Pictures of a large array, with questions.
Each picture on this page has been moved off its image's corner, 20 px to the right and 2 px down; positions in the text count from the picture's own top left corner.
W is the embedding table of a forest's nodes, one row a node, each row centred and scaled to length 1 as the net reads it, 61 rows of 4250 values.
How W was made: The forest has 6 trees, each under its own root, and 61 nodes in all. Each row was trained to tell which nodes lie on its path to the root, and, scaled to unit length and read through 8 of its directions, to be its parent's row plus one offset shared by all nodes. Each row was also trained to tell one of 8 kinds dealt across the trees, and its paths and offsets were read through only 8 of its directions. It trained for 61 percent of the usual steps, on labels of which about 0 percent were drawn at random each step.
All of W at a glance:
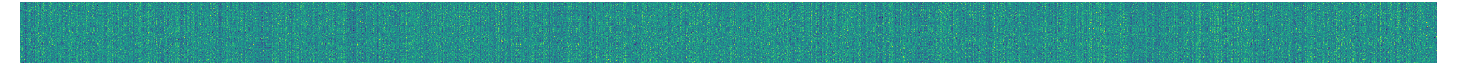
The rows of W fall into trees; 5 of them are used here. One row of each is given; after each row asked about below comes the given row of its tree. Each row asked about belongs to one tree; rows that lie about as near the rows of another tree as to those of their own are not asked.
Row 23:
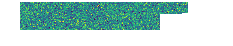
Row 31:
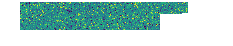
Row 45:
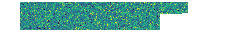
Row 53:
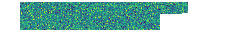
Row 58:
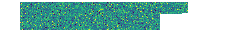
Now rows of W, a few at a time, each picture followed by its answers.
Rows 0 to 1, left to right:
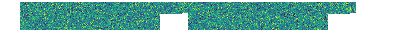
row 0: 58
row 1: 45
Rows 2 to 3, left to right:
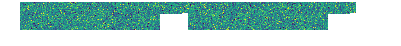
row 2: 45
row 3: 31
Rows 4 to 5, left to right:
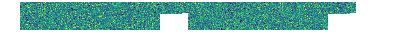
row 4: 58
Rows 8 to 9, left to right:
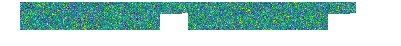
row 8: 23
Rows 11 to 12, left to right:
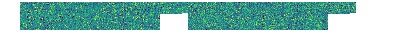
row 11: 31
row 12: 45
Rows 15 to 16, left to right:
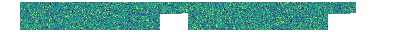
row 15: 58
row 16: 58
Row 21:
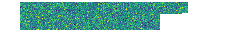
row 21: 31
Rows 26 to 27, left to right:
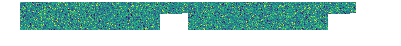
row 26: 58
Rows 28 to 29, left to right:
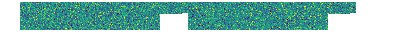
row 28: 58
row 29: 58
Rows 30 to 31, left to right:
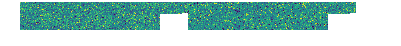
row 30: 45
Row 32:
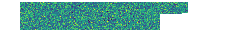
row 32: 23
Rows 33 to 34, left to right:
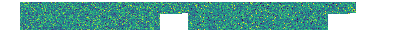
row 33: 45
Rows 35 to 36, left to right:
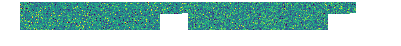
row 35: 58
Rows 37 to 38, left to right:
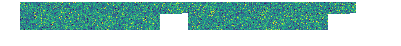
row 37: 45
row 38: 45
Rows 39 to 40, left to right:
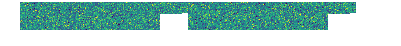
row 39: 45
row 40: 31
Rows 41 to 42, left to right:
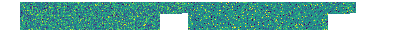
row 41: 53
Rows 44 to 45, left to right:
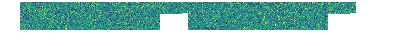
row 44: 58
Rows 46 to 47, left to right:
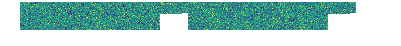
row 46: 45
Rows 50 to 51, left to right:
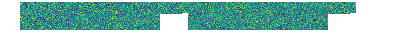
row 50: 23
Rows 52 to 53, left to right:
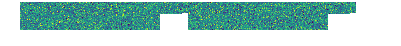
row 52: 58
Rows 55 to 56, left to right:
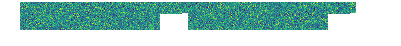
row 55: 45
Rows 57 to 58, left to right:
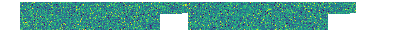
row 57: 53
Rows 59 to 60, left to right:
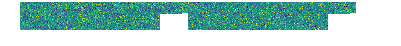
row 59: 58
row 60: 45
